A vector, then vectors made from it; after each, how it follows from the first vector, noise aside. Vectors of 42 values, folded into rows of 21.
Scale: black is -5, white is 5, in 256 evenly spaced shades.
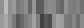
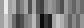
scaled up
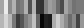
scaled up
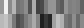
scaled up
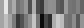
scaled up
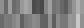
reversed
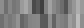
reversed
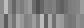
sign-scrambled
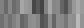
reversed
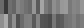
sign-scrambled
